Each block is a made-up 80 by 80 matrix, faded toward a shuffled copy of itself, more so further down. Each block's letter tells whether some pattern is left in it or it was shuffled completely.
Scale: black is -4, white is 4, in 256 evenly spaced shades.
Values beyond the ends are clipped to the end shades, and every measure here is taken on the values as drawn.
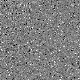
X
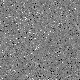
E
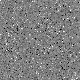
E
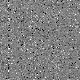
X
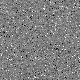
E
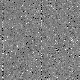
X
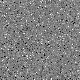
E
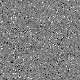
X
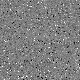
E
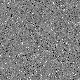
E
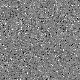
X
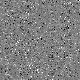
X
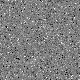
E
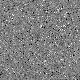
E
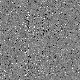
X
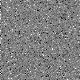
X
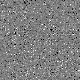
X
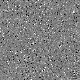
X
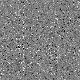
X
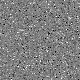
E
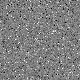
E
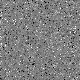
X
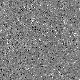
X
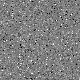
X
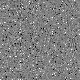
X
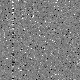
X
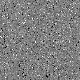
X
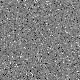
E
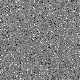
X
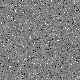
E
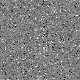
X
